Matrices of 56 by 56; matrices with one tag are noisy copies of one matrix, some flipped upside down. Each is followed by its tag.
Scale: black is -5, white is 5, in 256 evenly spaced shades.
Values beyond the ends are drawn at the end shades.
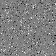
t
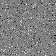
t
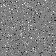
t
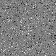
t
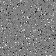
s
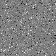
t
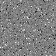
s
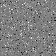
t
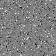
s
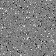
s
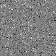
t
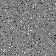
t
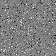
t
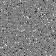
s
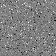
t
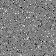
s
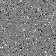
s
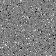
s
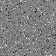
s
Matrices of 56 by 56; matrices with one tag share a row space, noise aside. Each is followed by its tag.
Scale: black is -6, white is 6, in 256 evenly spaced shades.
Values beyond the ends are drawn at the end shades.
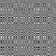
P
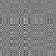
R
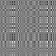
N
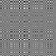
R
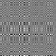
R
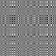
N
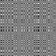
P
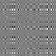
N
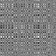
P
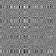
R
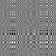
N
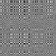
R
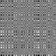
P
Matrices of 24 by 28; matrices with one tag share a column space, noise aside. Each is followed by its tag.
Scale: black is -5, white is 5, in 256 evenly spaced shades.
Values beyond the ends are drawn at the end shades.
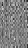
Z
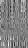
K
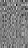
Z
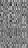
Z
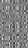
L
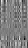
K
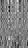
K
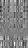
K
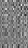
Z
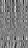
K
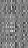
L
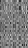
L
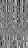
K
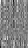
K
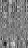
K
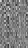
Z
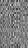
Z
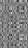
L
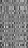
L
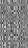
L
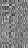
Z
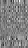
K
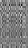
Z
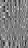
K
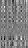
K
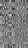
Z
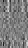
K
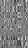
K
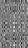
L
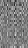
Z
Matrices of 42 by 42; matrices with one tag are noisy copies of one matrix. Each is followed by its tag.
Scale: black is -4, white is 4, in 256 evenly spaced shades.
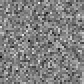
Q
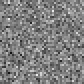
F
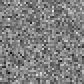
F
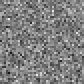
F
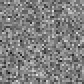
F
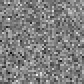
F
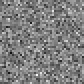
F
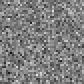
F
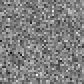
F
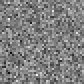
F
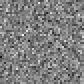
Q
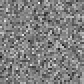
Q
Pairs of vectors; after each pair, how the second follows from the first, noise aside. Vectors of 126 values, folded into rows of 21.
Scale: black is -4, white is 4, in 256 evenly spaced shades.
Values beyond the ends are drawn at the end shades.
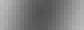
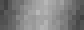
negated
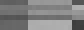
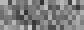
shuffled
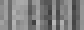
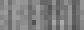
shrunk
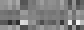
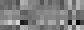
negated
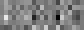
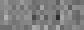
shrunk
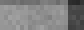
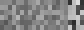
sign-scrambled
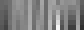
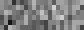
shuffled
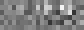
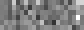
shuffled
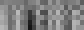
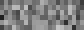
shuffled
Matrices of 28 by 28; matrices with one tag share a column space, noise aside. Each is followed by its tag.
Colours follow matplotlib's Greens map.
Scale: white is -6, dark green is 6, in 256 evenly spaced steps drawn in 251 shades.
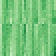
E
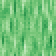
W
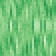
W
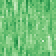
W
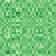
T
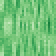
W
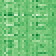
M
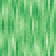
W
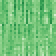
E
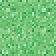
T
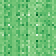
M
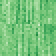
E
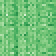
M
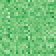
T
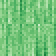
E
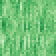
W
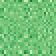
T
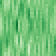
W
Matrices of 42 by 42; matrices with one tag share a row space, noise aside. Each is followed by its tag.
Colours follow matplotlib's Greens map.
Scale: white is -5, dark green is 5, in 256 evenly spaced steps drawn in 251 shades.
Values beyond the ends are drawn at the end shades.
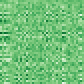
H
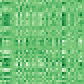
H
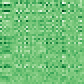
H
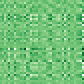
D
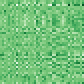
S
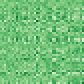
S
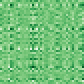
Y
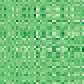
S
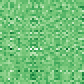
Y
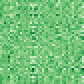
Y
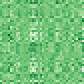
Y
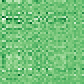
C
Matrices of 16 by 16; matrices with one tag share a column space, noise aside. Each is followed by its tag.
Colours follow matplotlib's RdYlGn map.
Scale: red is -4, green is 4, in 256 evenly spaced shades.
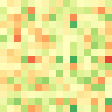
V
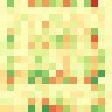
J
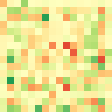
V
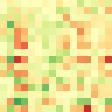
V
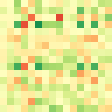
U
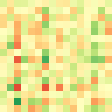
V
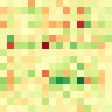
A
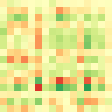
V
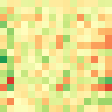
V
